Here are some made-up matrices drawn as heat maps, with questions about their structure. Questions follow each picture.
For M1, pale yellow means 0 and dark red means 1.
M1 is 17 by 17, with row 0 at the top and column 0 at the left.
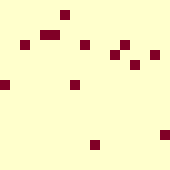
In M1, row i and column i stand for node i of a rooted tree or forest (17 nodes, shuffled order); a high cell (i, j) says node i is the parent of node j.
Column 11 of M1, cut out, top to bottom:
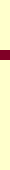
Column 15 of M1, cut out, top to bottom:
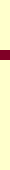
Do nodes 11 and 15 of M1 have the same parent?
yes
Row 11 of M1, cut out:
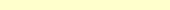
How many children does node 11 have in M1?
0
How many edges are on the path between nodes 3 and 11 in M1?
2
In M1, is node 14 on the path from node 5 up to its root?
no
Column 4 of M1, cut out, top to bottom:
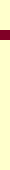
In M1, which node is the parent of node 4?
3
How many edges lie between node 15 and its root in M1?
2
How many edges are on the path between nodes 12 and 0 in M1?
3
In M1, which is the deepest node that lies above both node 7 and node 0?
8
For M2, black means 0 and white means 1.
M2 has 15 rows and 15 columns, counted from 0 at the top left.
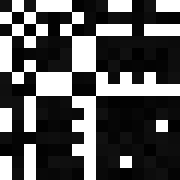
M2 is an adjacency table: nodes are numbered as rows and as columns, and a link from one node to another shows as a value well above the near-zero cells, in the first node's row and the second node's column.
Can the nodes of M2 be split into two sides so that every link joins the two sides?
no
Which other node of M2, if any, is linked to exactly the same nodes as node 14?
node 9
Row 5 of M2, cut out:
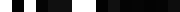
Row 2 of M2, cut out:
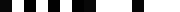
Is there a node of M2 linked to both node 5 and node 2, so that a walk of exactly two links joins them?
no
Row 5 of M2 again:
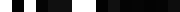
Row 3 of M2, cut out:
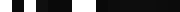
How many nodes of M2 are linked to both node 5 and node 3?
4
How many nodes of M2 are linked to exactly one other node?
1
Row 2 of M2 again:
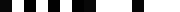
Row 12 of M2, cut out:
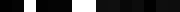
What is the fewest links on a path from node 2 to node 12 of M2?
1
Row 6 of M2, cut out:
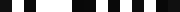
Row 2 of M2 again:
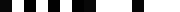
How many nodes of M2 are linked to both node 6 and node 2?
6
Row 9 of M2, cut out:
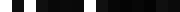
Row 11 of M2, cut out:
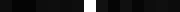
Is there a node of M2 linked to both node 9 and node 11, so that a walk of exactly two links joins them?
yes
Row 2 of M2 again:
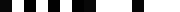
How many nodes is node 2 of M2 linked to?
9
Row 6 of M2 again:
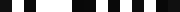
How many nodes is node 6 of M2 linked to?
7
